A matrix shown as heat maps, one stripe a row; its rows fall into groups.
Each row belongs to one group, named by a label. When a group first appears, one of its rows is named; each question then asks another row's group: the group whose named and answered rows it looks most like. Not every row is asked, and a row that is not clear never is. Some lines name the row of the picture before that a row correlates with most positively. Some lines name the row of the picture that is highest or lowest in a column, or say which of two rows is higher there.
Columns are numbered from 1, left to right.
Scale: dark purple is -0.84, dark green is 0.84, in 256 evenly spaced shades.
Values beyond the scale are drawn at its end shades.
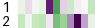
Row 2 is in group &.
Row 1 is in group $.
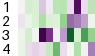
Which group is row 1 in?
&
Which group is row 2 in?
&
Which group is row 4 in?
$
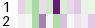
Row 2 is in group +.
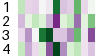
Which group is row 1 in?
$
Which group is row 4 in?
$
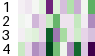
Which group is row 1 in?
$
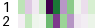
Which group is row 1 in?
$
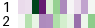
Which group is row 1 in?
+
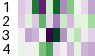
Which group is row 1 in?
+
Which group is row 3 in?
$
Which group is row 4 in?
&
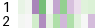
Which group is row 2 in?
+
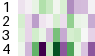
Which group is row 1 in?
&
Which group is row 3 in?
$
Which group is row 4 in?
+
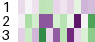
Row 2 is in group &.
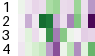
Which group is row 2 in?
&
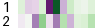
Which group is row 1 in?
$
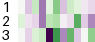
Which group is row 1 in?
+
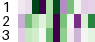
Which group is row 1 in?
+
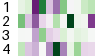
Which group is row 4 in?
$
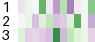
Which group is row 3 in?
$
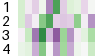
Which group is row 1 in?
$
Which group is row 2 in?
&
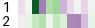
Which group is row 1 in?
+
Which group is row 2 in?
&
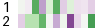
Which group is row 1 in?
+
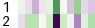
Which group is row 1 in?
$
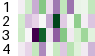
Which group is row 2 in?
$
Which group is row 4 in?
+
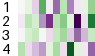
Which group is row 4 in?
+
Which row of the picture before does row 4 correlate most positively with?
4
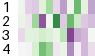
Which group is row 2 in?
+
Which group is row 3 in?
&
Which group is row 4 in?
&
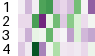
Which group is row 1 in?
&
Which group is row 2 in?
+
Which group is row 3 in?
&
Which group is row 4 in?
+
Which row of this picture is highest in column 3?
4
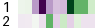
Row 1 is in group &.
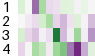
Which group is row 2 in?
&
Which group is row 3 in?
$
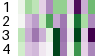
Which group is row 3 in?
$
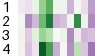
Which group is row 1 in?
&
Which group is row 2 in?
&
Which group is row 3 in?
&
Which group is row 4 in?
&
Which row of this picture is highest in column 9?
2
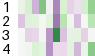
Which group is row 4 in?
$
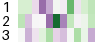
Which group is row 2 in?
$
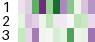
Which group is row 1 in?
+
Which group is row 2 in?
&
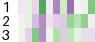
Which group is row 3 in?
+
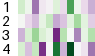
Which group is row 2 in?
&
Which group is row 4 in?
+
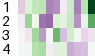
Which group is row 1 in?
$
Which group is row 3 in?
+
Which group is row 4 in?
&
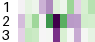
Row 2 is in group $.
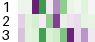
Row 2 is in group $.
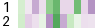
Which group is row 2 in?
$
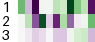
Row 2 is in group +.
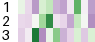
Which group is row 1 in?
&
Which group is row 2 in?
&
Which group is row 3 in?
+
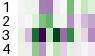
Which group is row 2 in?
&
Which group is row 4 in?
+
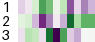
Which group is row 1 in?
&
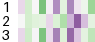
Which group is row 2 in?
&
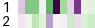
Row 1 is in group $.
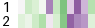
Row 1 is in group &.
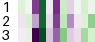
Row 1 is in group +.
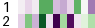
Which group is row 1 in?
&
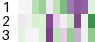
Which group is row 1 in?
&
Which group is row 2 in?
$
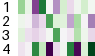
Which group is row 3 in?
$
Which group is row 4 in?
$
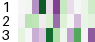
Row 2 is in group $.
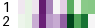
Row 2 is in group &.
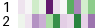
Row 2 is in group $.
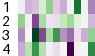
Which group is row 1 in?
&
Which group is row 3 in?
+
